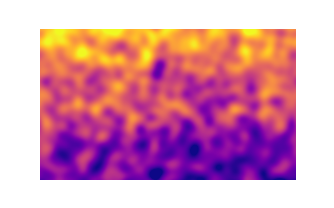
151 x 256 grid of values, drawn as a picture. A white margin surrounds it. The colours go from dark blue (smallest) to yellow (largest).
Ninth with the highest average: top left. Grain: smooth. Lone odd cells: none. Slope: up to the top.
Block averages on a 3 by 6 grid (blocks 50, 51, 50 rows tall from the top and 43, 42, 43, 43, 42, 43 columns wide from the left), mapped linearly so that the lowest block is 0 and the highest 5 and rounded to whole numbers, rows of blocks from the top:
5 5 4 4 4 4 | 3 3 3 2 2 3 | 1 1 0 0 0 0
